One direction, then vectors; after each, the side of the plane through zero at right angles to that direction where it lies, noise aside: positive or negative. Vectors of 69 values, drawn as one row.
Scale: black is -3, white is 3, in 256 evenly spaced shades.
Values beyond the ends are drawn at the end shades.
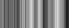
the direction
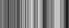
positive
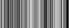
positive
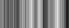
positive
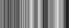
positive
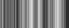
positive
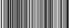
positive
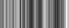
negative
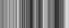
negative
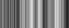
positive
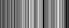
positive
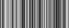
negative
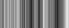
negative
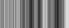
negative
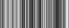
negative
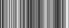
negative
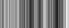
negative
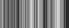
positive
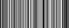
positive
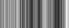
negative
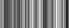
positive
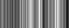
positive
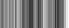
negative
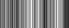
positive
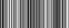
negative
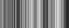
positive
